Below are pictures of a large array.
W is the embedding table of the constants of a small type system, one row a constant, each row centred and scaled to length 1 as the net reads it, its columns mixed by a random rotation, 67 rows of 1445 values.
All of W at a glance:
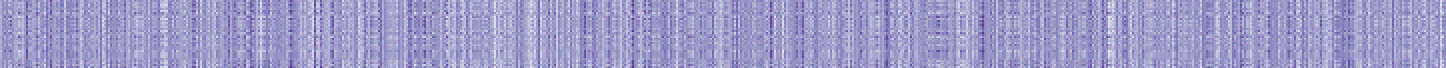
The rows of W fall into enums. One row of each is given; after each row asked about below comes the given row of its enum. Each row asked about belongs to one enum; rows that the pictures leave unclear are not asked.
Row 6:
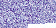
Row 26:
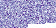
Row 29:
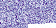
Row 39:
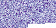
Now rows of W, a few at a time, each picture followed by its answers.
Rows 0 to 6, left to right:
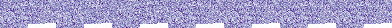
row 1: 29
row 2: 26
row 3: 6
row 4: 6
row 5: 6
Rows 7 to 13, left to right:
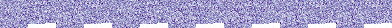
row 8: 29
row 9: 26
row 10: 6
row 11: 6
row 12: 29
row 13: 29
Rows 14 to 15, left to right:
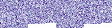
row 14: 29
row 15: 26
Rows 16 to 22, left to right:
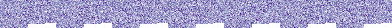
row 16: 26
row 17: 26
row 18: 6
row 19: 6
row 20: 39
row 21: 26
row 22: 6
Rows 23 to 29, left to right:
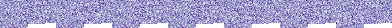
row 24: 39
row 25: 26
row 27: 6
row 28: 26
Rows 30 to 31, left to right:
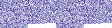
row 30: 6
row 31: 6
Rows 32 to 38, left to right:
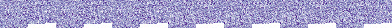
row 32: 26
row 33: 26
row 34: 26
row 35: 29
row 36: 29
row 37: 29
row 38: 6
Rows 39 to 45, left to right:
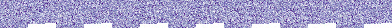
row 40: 29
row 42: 26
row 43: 6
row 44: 6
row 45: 29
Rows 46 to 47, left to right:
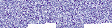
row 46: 26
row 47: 29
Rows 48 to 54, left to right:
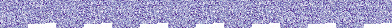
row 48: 29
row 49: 26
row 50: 26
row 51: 26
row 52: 26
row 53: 6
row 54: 6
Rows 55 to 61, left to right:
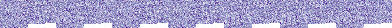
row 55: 26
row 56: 6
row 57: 26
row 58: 26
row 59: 29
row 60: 29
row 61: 6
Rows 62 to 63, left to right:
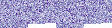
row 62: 39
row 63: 6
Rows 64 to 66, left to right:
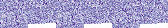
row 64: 29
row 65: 29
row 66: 6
